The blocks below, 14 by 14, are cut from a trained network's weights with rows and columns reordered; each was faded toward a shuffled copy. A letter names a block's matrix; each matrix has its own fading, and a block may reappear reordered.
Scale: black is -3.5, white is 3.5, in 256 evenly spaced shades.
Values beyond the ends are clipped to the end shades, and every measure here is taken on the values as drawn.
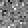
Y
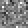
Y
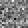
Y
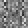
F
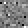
Y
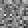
F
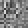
F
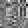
F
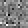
Y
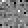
Y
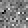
Y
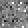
Y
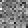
Y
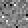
Y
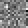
F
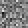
F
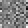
F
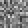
F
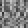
F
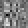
F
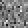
Y
